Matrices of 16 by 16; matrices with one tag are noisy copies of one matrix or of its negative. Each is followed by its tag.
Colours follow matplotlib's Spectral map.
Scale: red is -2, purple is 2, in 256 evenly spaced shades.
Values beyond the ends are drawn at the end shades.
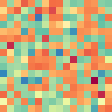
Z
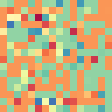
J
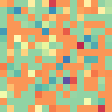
J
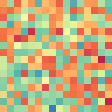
Z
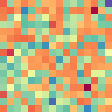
Z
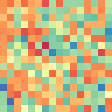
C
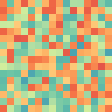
Z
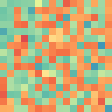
C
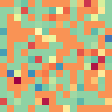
J
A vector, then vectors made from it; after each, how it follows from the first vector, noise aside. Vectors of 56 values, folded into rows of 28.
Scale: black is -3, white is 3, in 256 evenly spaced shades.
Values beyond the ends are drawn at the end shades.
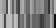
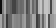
reversed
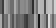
wrapped around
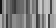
reversed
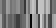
wrapped around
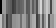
reversed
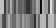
wrapped around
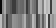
reversed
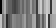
reversed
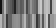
reversed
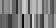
wrapped around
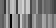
wrapped around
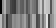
reversed
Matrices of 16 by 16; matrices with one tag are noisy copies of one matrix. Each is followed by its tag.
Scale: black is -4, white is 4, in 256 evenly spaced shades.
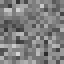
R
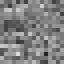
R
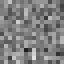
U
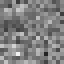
R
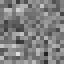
R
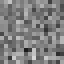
U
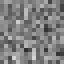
U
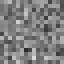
U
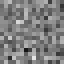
U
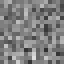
U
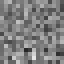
U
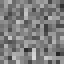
U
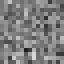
U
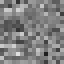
R
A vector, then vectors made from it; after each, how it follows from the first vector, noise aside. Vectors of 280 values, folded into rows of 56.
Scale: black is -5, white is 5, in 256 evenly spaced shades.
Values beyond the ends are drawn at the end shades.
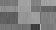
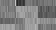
reversed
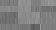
shrunk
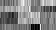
scaled up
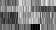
scaled up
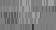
partly zeroed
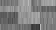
copied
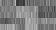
reversed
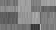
copied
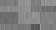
shrunk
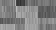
reversed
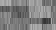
wrapped around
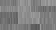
shrunk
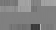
partly zeroed
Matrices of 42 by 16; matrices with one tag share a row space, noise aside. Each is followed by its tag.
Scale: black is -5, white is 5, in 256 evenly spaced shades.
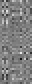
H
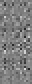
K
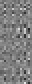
K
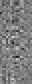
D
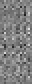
K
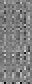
K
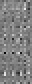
K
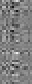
D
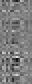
D
